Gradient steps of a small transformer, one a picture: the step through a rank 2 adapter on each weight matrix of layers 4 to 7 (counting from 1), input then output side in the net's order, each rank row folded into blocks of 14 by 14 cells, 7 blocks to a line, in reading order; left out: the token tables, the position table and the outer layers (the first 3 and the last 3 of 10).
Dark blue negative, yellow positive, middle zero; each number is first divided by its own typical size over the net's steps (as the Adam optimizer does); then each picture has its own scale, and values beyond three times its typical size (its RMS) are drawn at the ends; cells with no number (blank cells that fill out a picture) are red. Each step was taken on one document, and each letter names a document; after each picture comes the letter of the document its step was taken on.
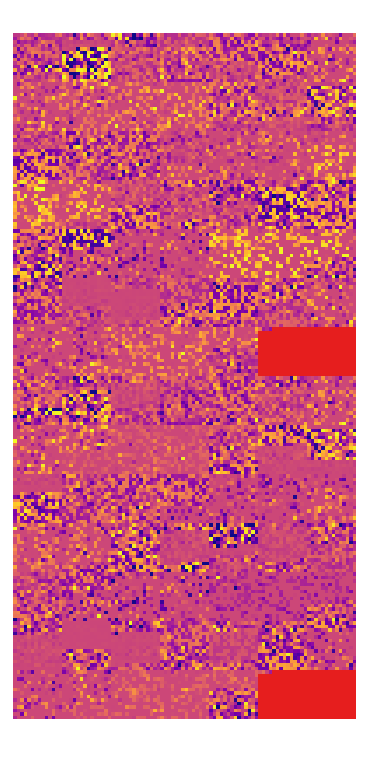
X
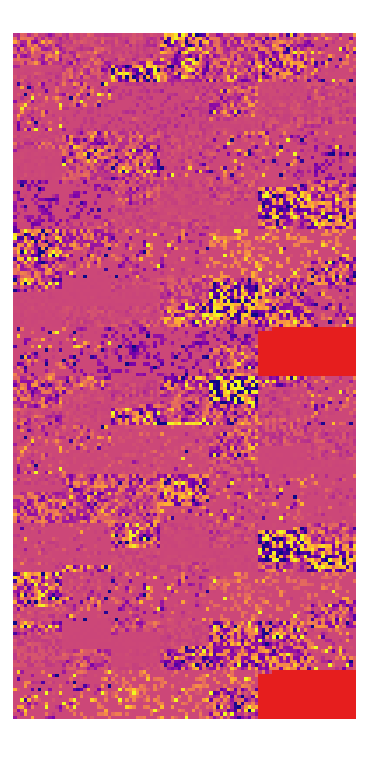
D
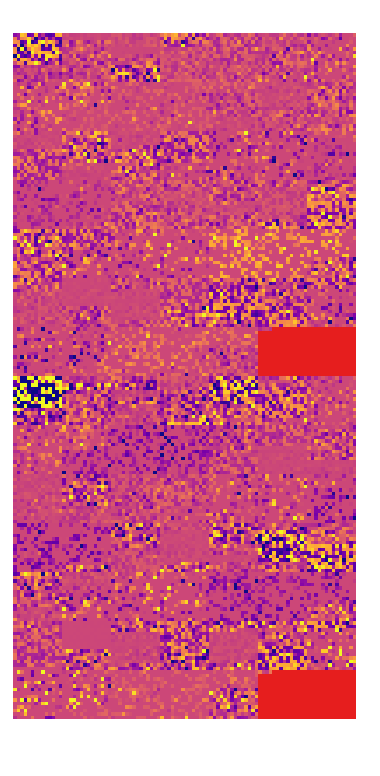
D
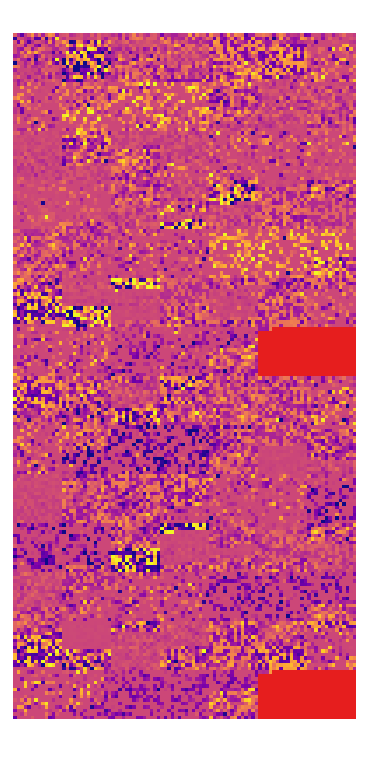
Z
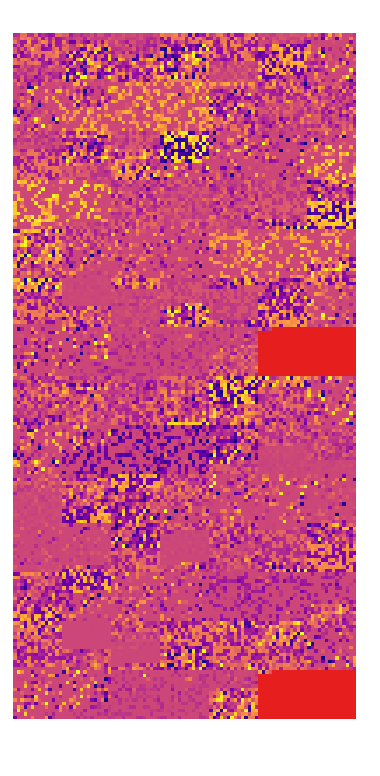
Z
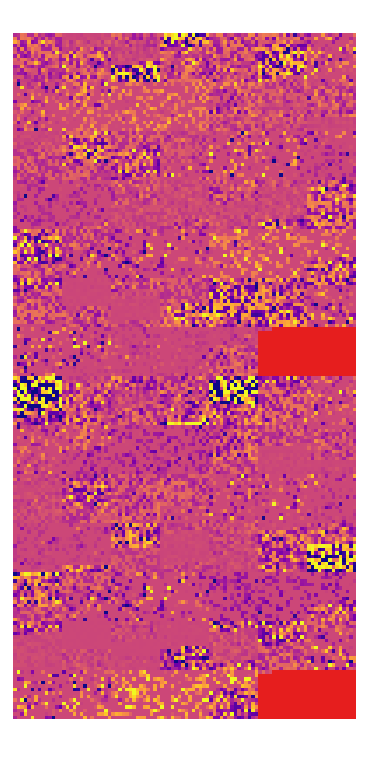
D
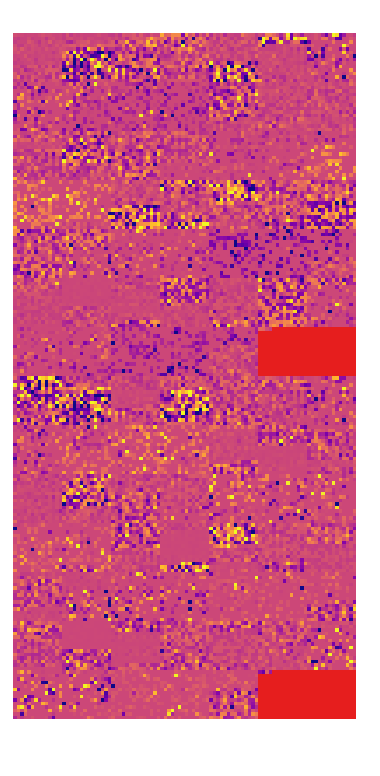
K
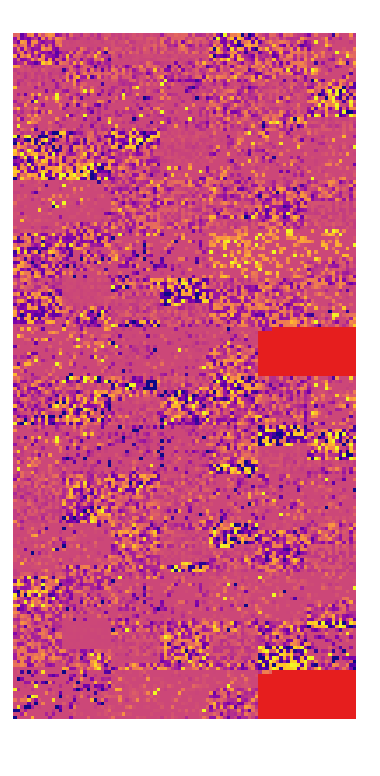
X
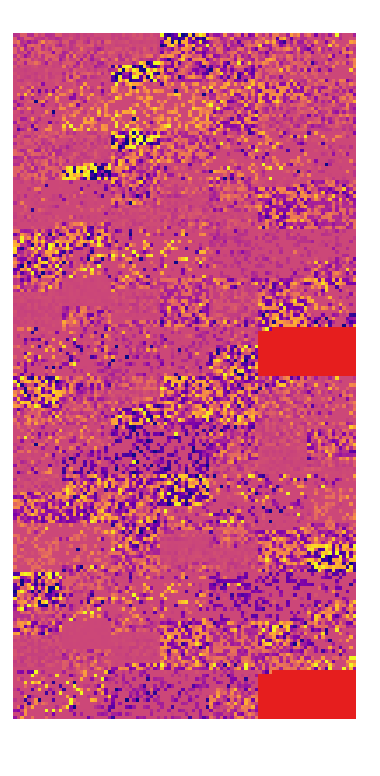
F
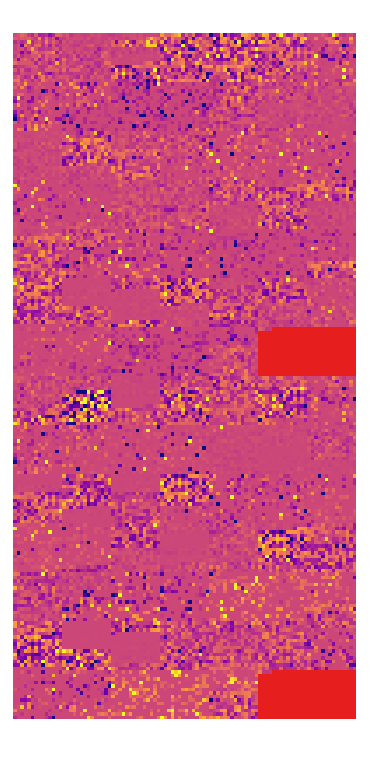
K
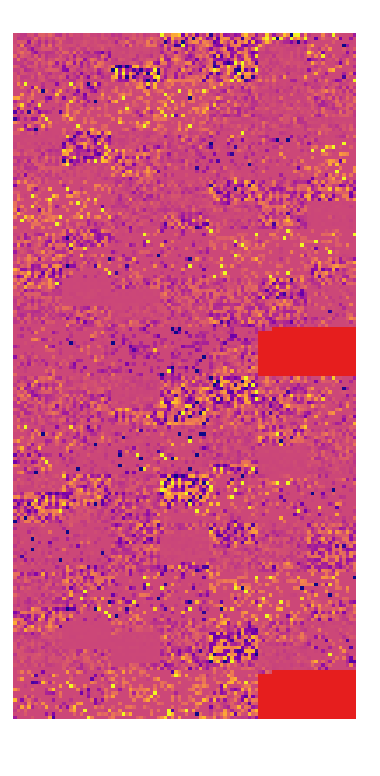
K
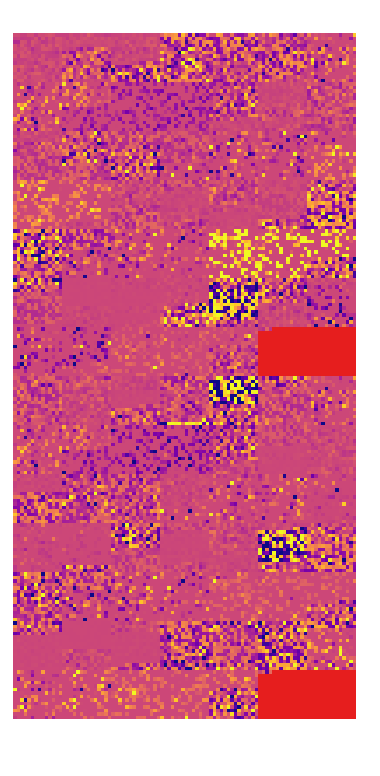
D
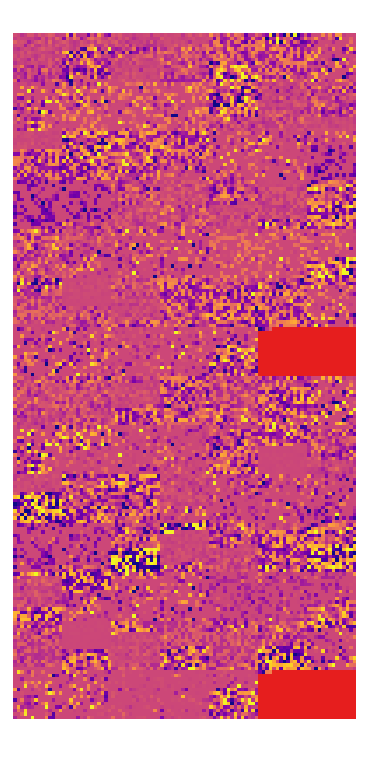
Z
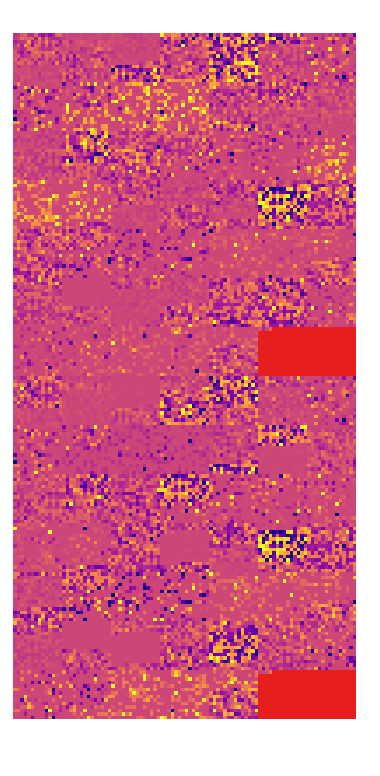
K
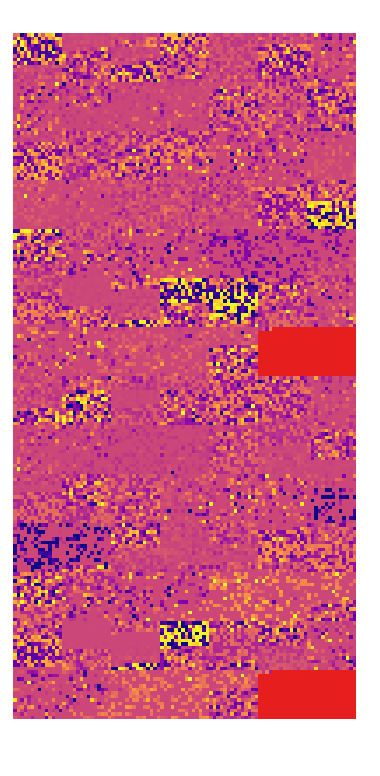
X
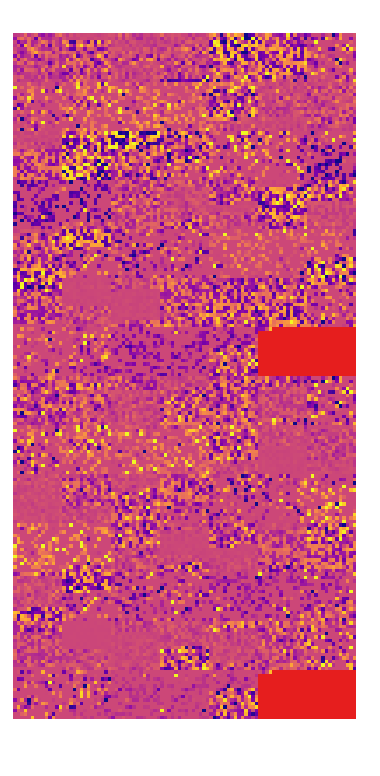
Z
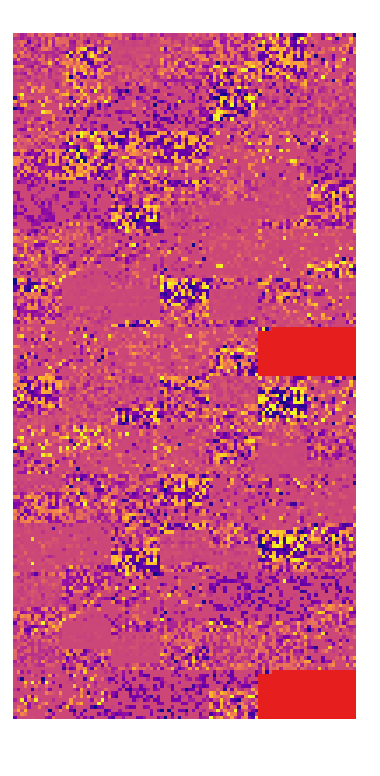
Z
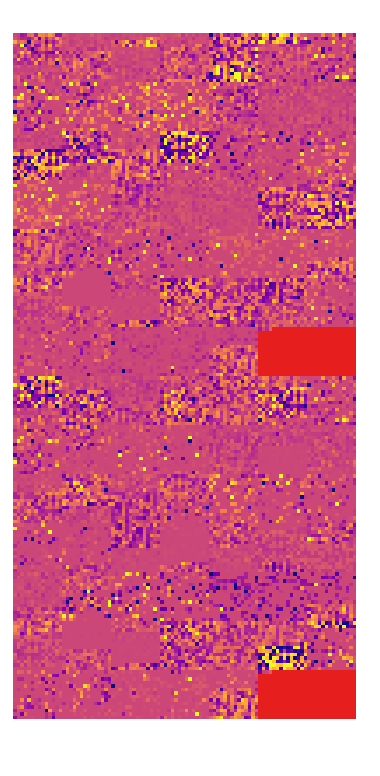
K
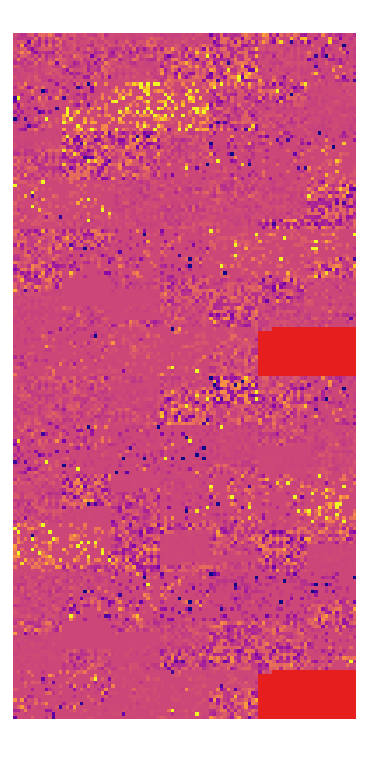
K
